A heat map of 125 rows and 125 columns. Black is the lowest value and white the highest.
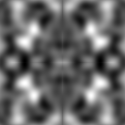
Mirror symmetry: left to right and top to bottom. Lone odd cells: none. Seam: none. Grain: smooth. Slope: none. Calmest part: centre.
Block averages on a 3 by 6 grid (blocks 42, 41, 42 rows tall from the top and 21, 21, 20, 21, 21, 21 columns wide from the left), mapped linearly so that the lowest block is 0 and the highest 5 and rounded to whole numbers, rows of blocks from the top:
352253 | 120021 | 352253
